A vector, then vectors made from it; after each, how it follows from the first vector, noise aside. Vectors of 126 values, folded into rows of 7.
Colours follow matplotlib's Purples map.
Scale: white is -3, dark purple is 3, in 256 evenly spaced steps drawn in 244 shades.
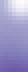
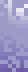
partly zeroed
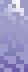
partly zeroed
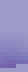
partly zeroed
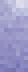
shrunk
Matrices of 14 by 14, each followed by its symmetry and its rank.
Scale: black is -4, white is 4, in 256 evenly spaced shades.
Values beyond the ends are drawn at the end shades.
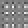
symmetric, rank one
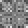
symmetric, rank two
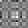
symmetric, rank one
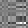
neither, rank one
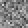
neither, full rank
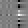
neither, rank one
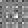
symmetric, rank two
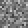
neither, full rank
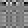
neither, rank one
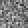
neither, full rank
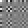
symmetric, rank one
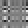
neither, rank one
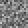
neither, full rank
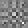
symmetric, rank two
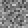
neither, full rank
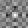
symmetric, rank two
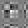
symmetric, rank one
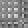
symmetric, rank two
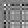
symmetric, rank one
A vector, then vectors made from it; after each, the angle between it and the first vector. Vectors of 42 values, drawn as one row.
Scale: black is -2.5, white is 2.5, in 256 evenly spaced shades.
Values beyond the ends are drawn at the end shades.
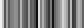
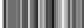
nearly parallel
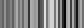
partly opposed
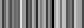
partly aligned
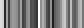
nearly parallel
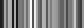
partly opposed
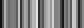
nearly opposite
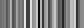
partly opposed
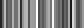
nearly opposite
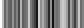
nearly parallel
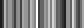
nearly opposite
